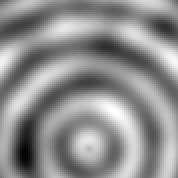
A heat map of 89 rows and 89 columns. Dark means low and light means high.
The ninth with the lowest average is the bottom left. The histogram is bell-shaped. Rings spread out from the bottom middle. There are no lone odd cells.
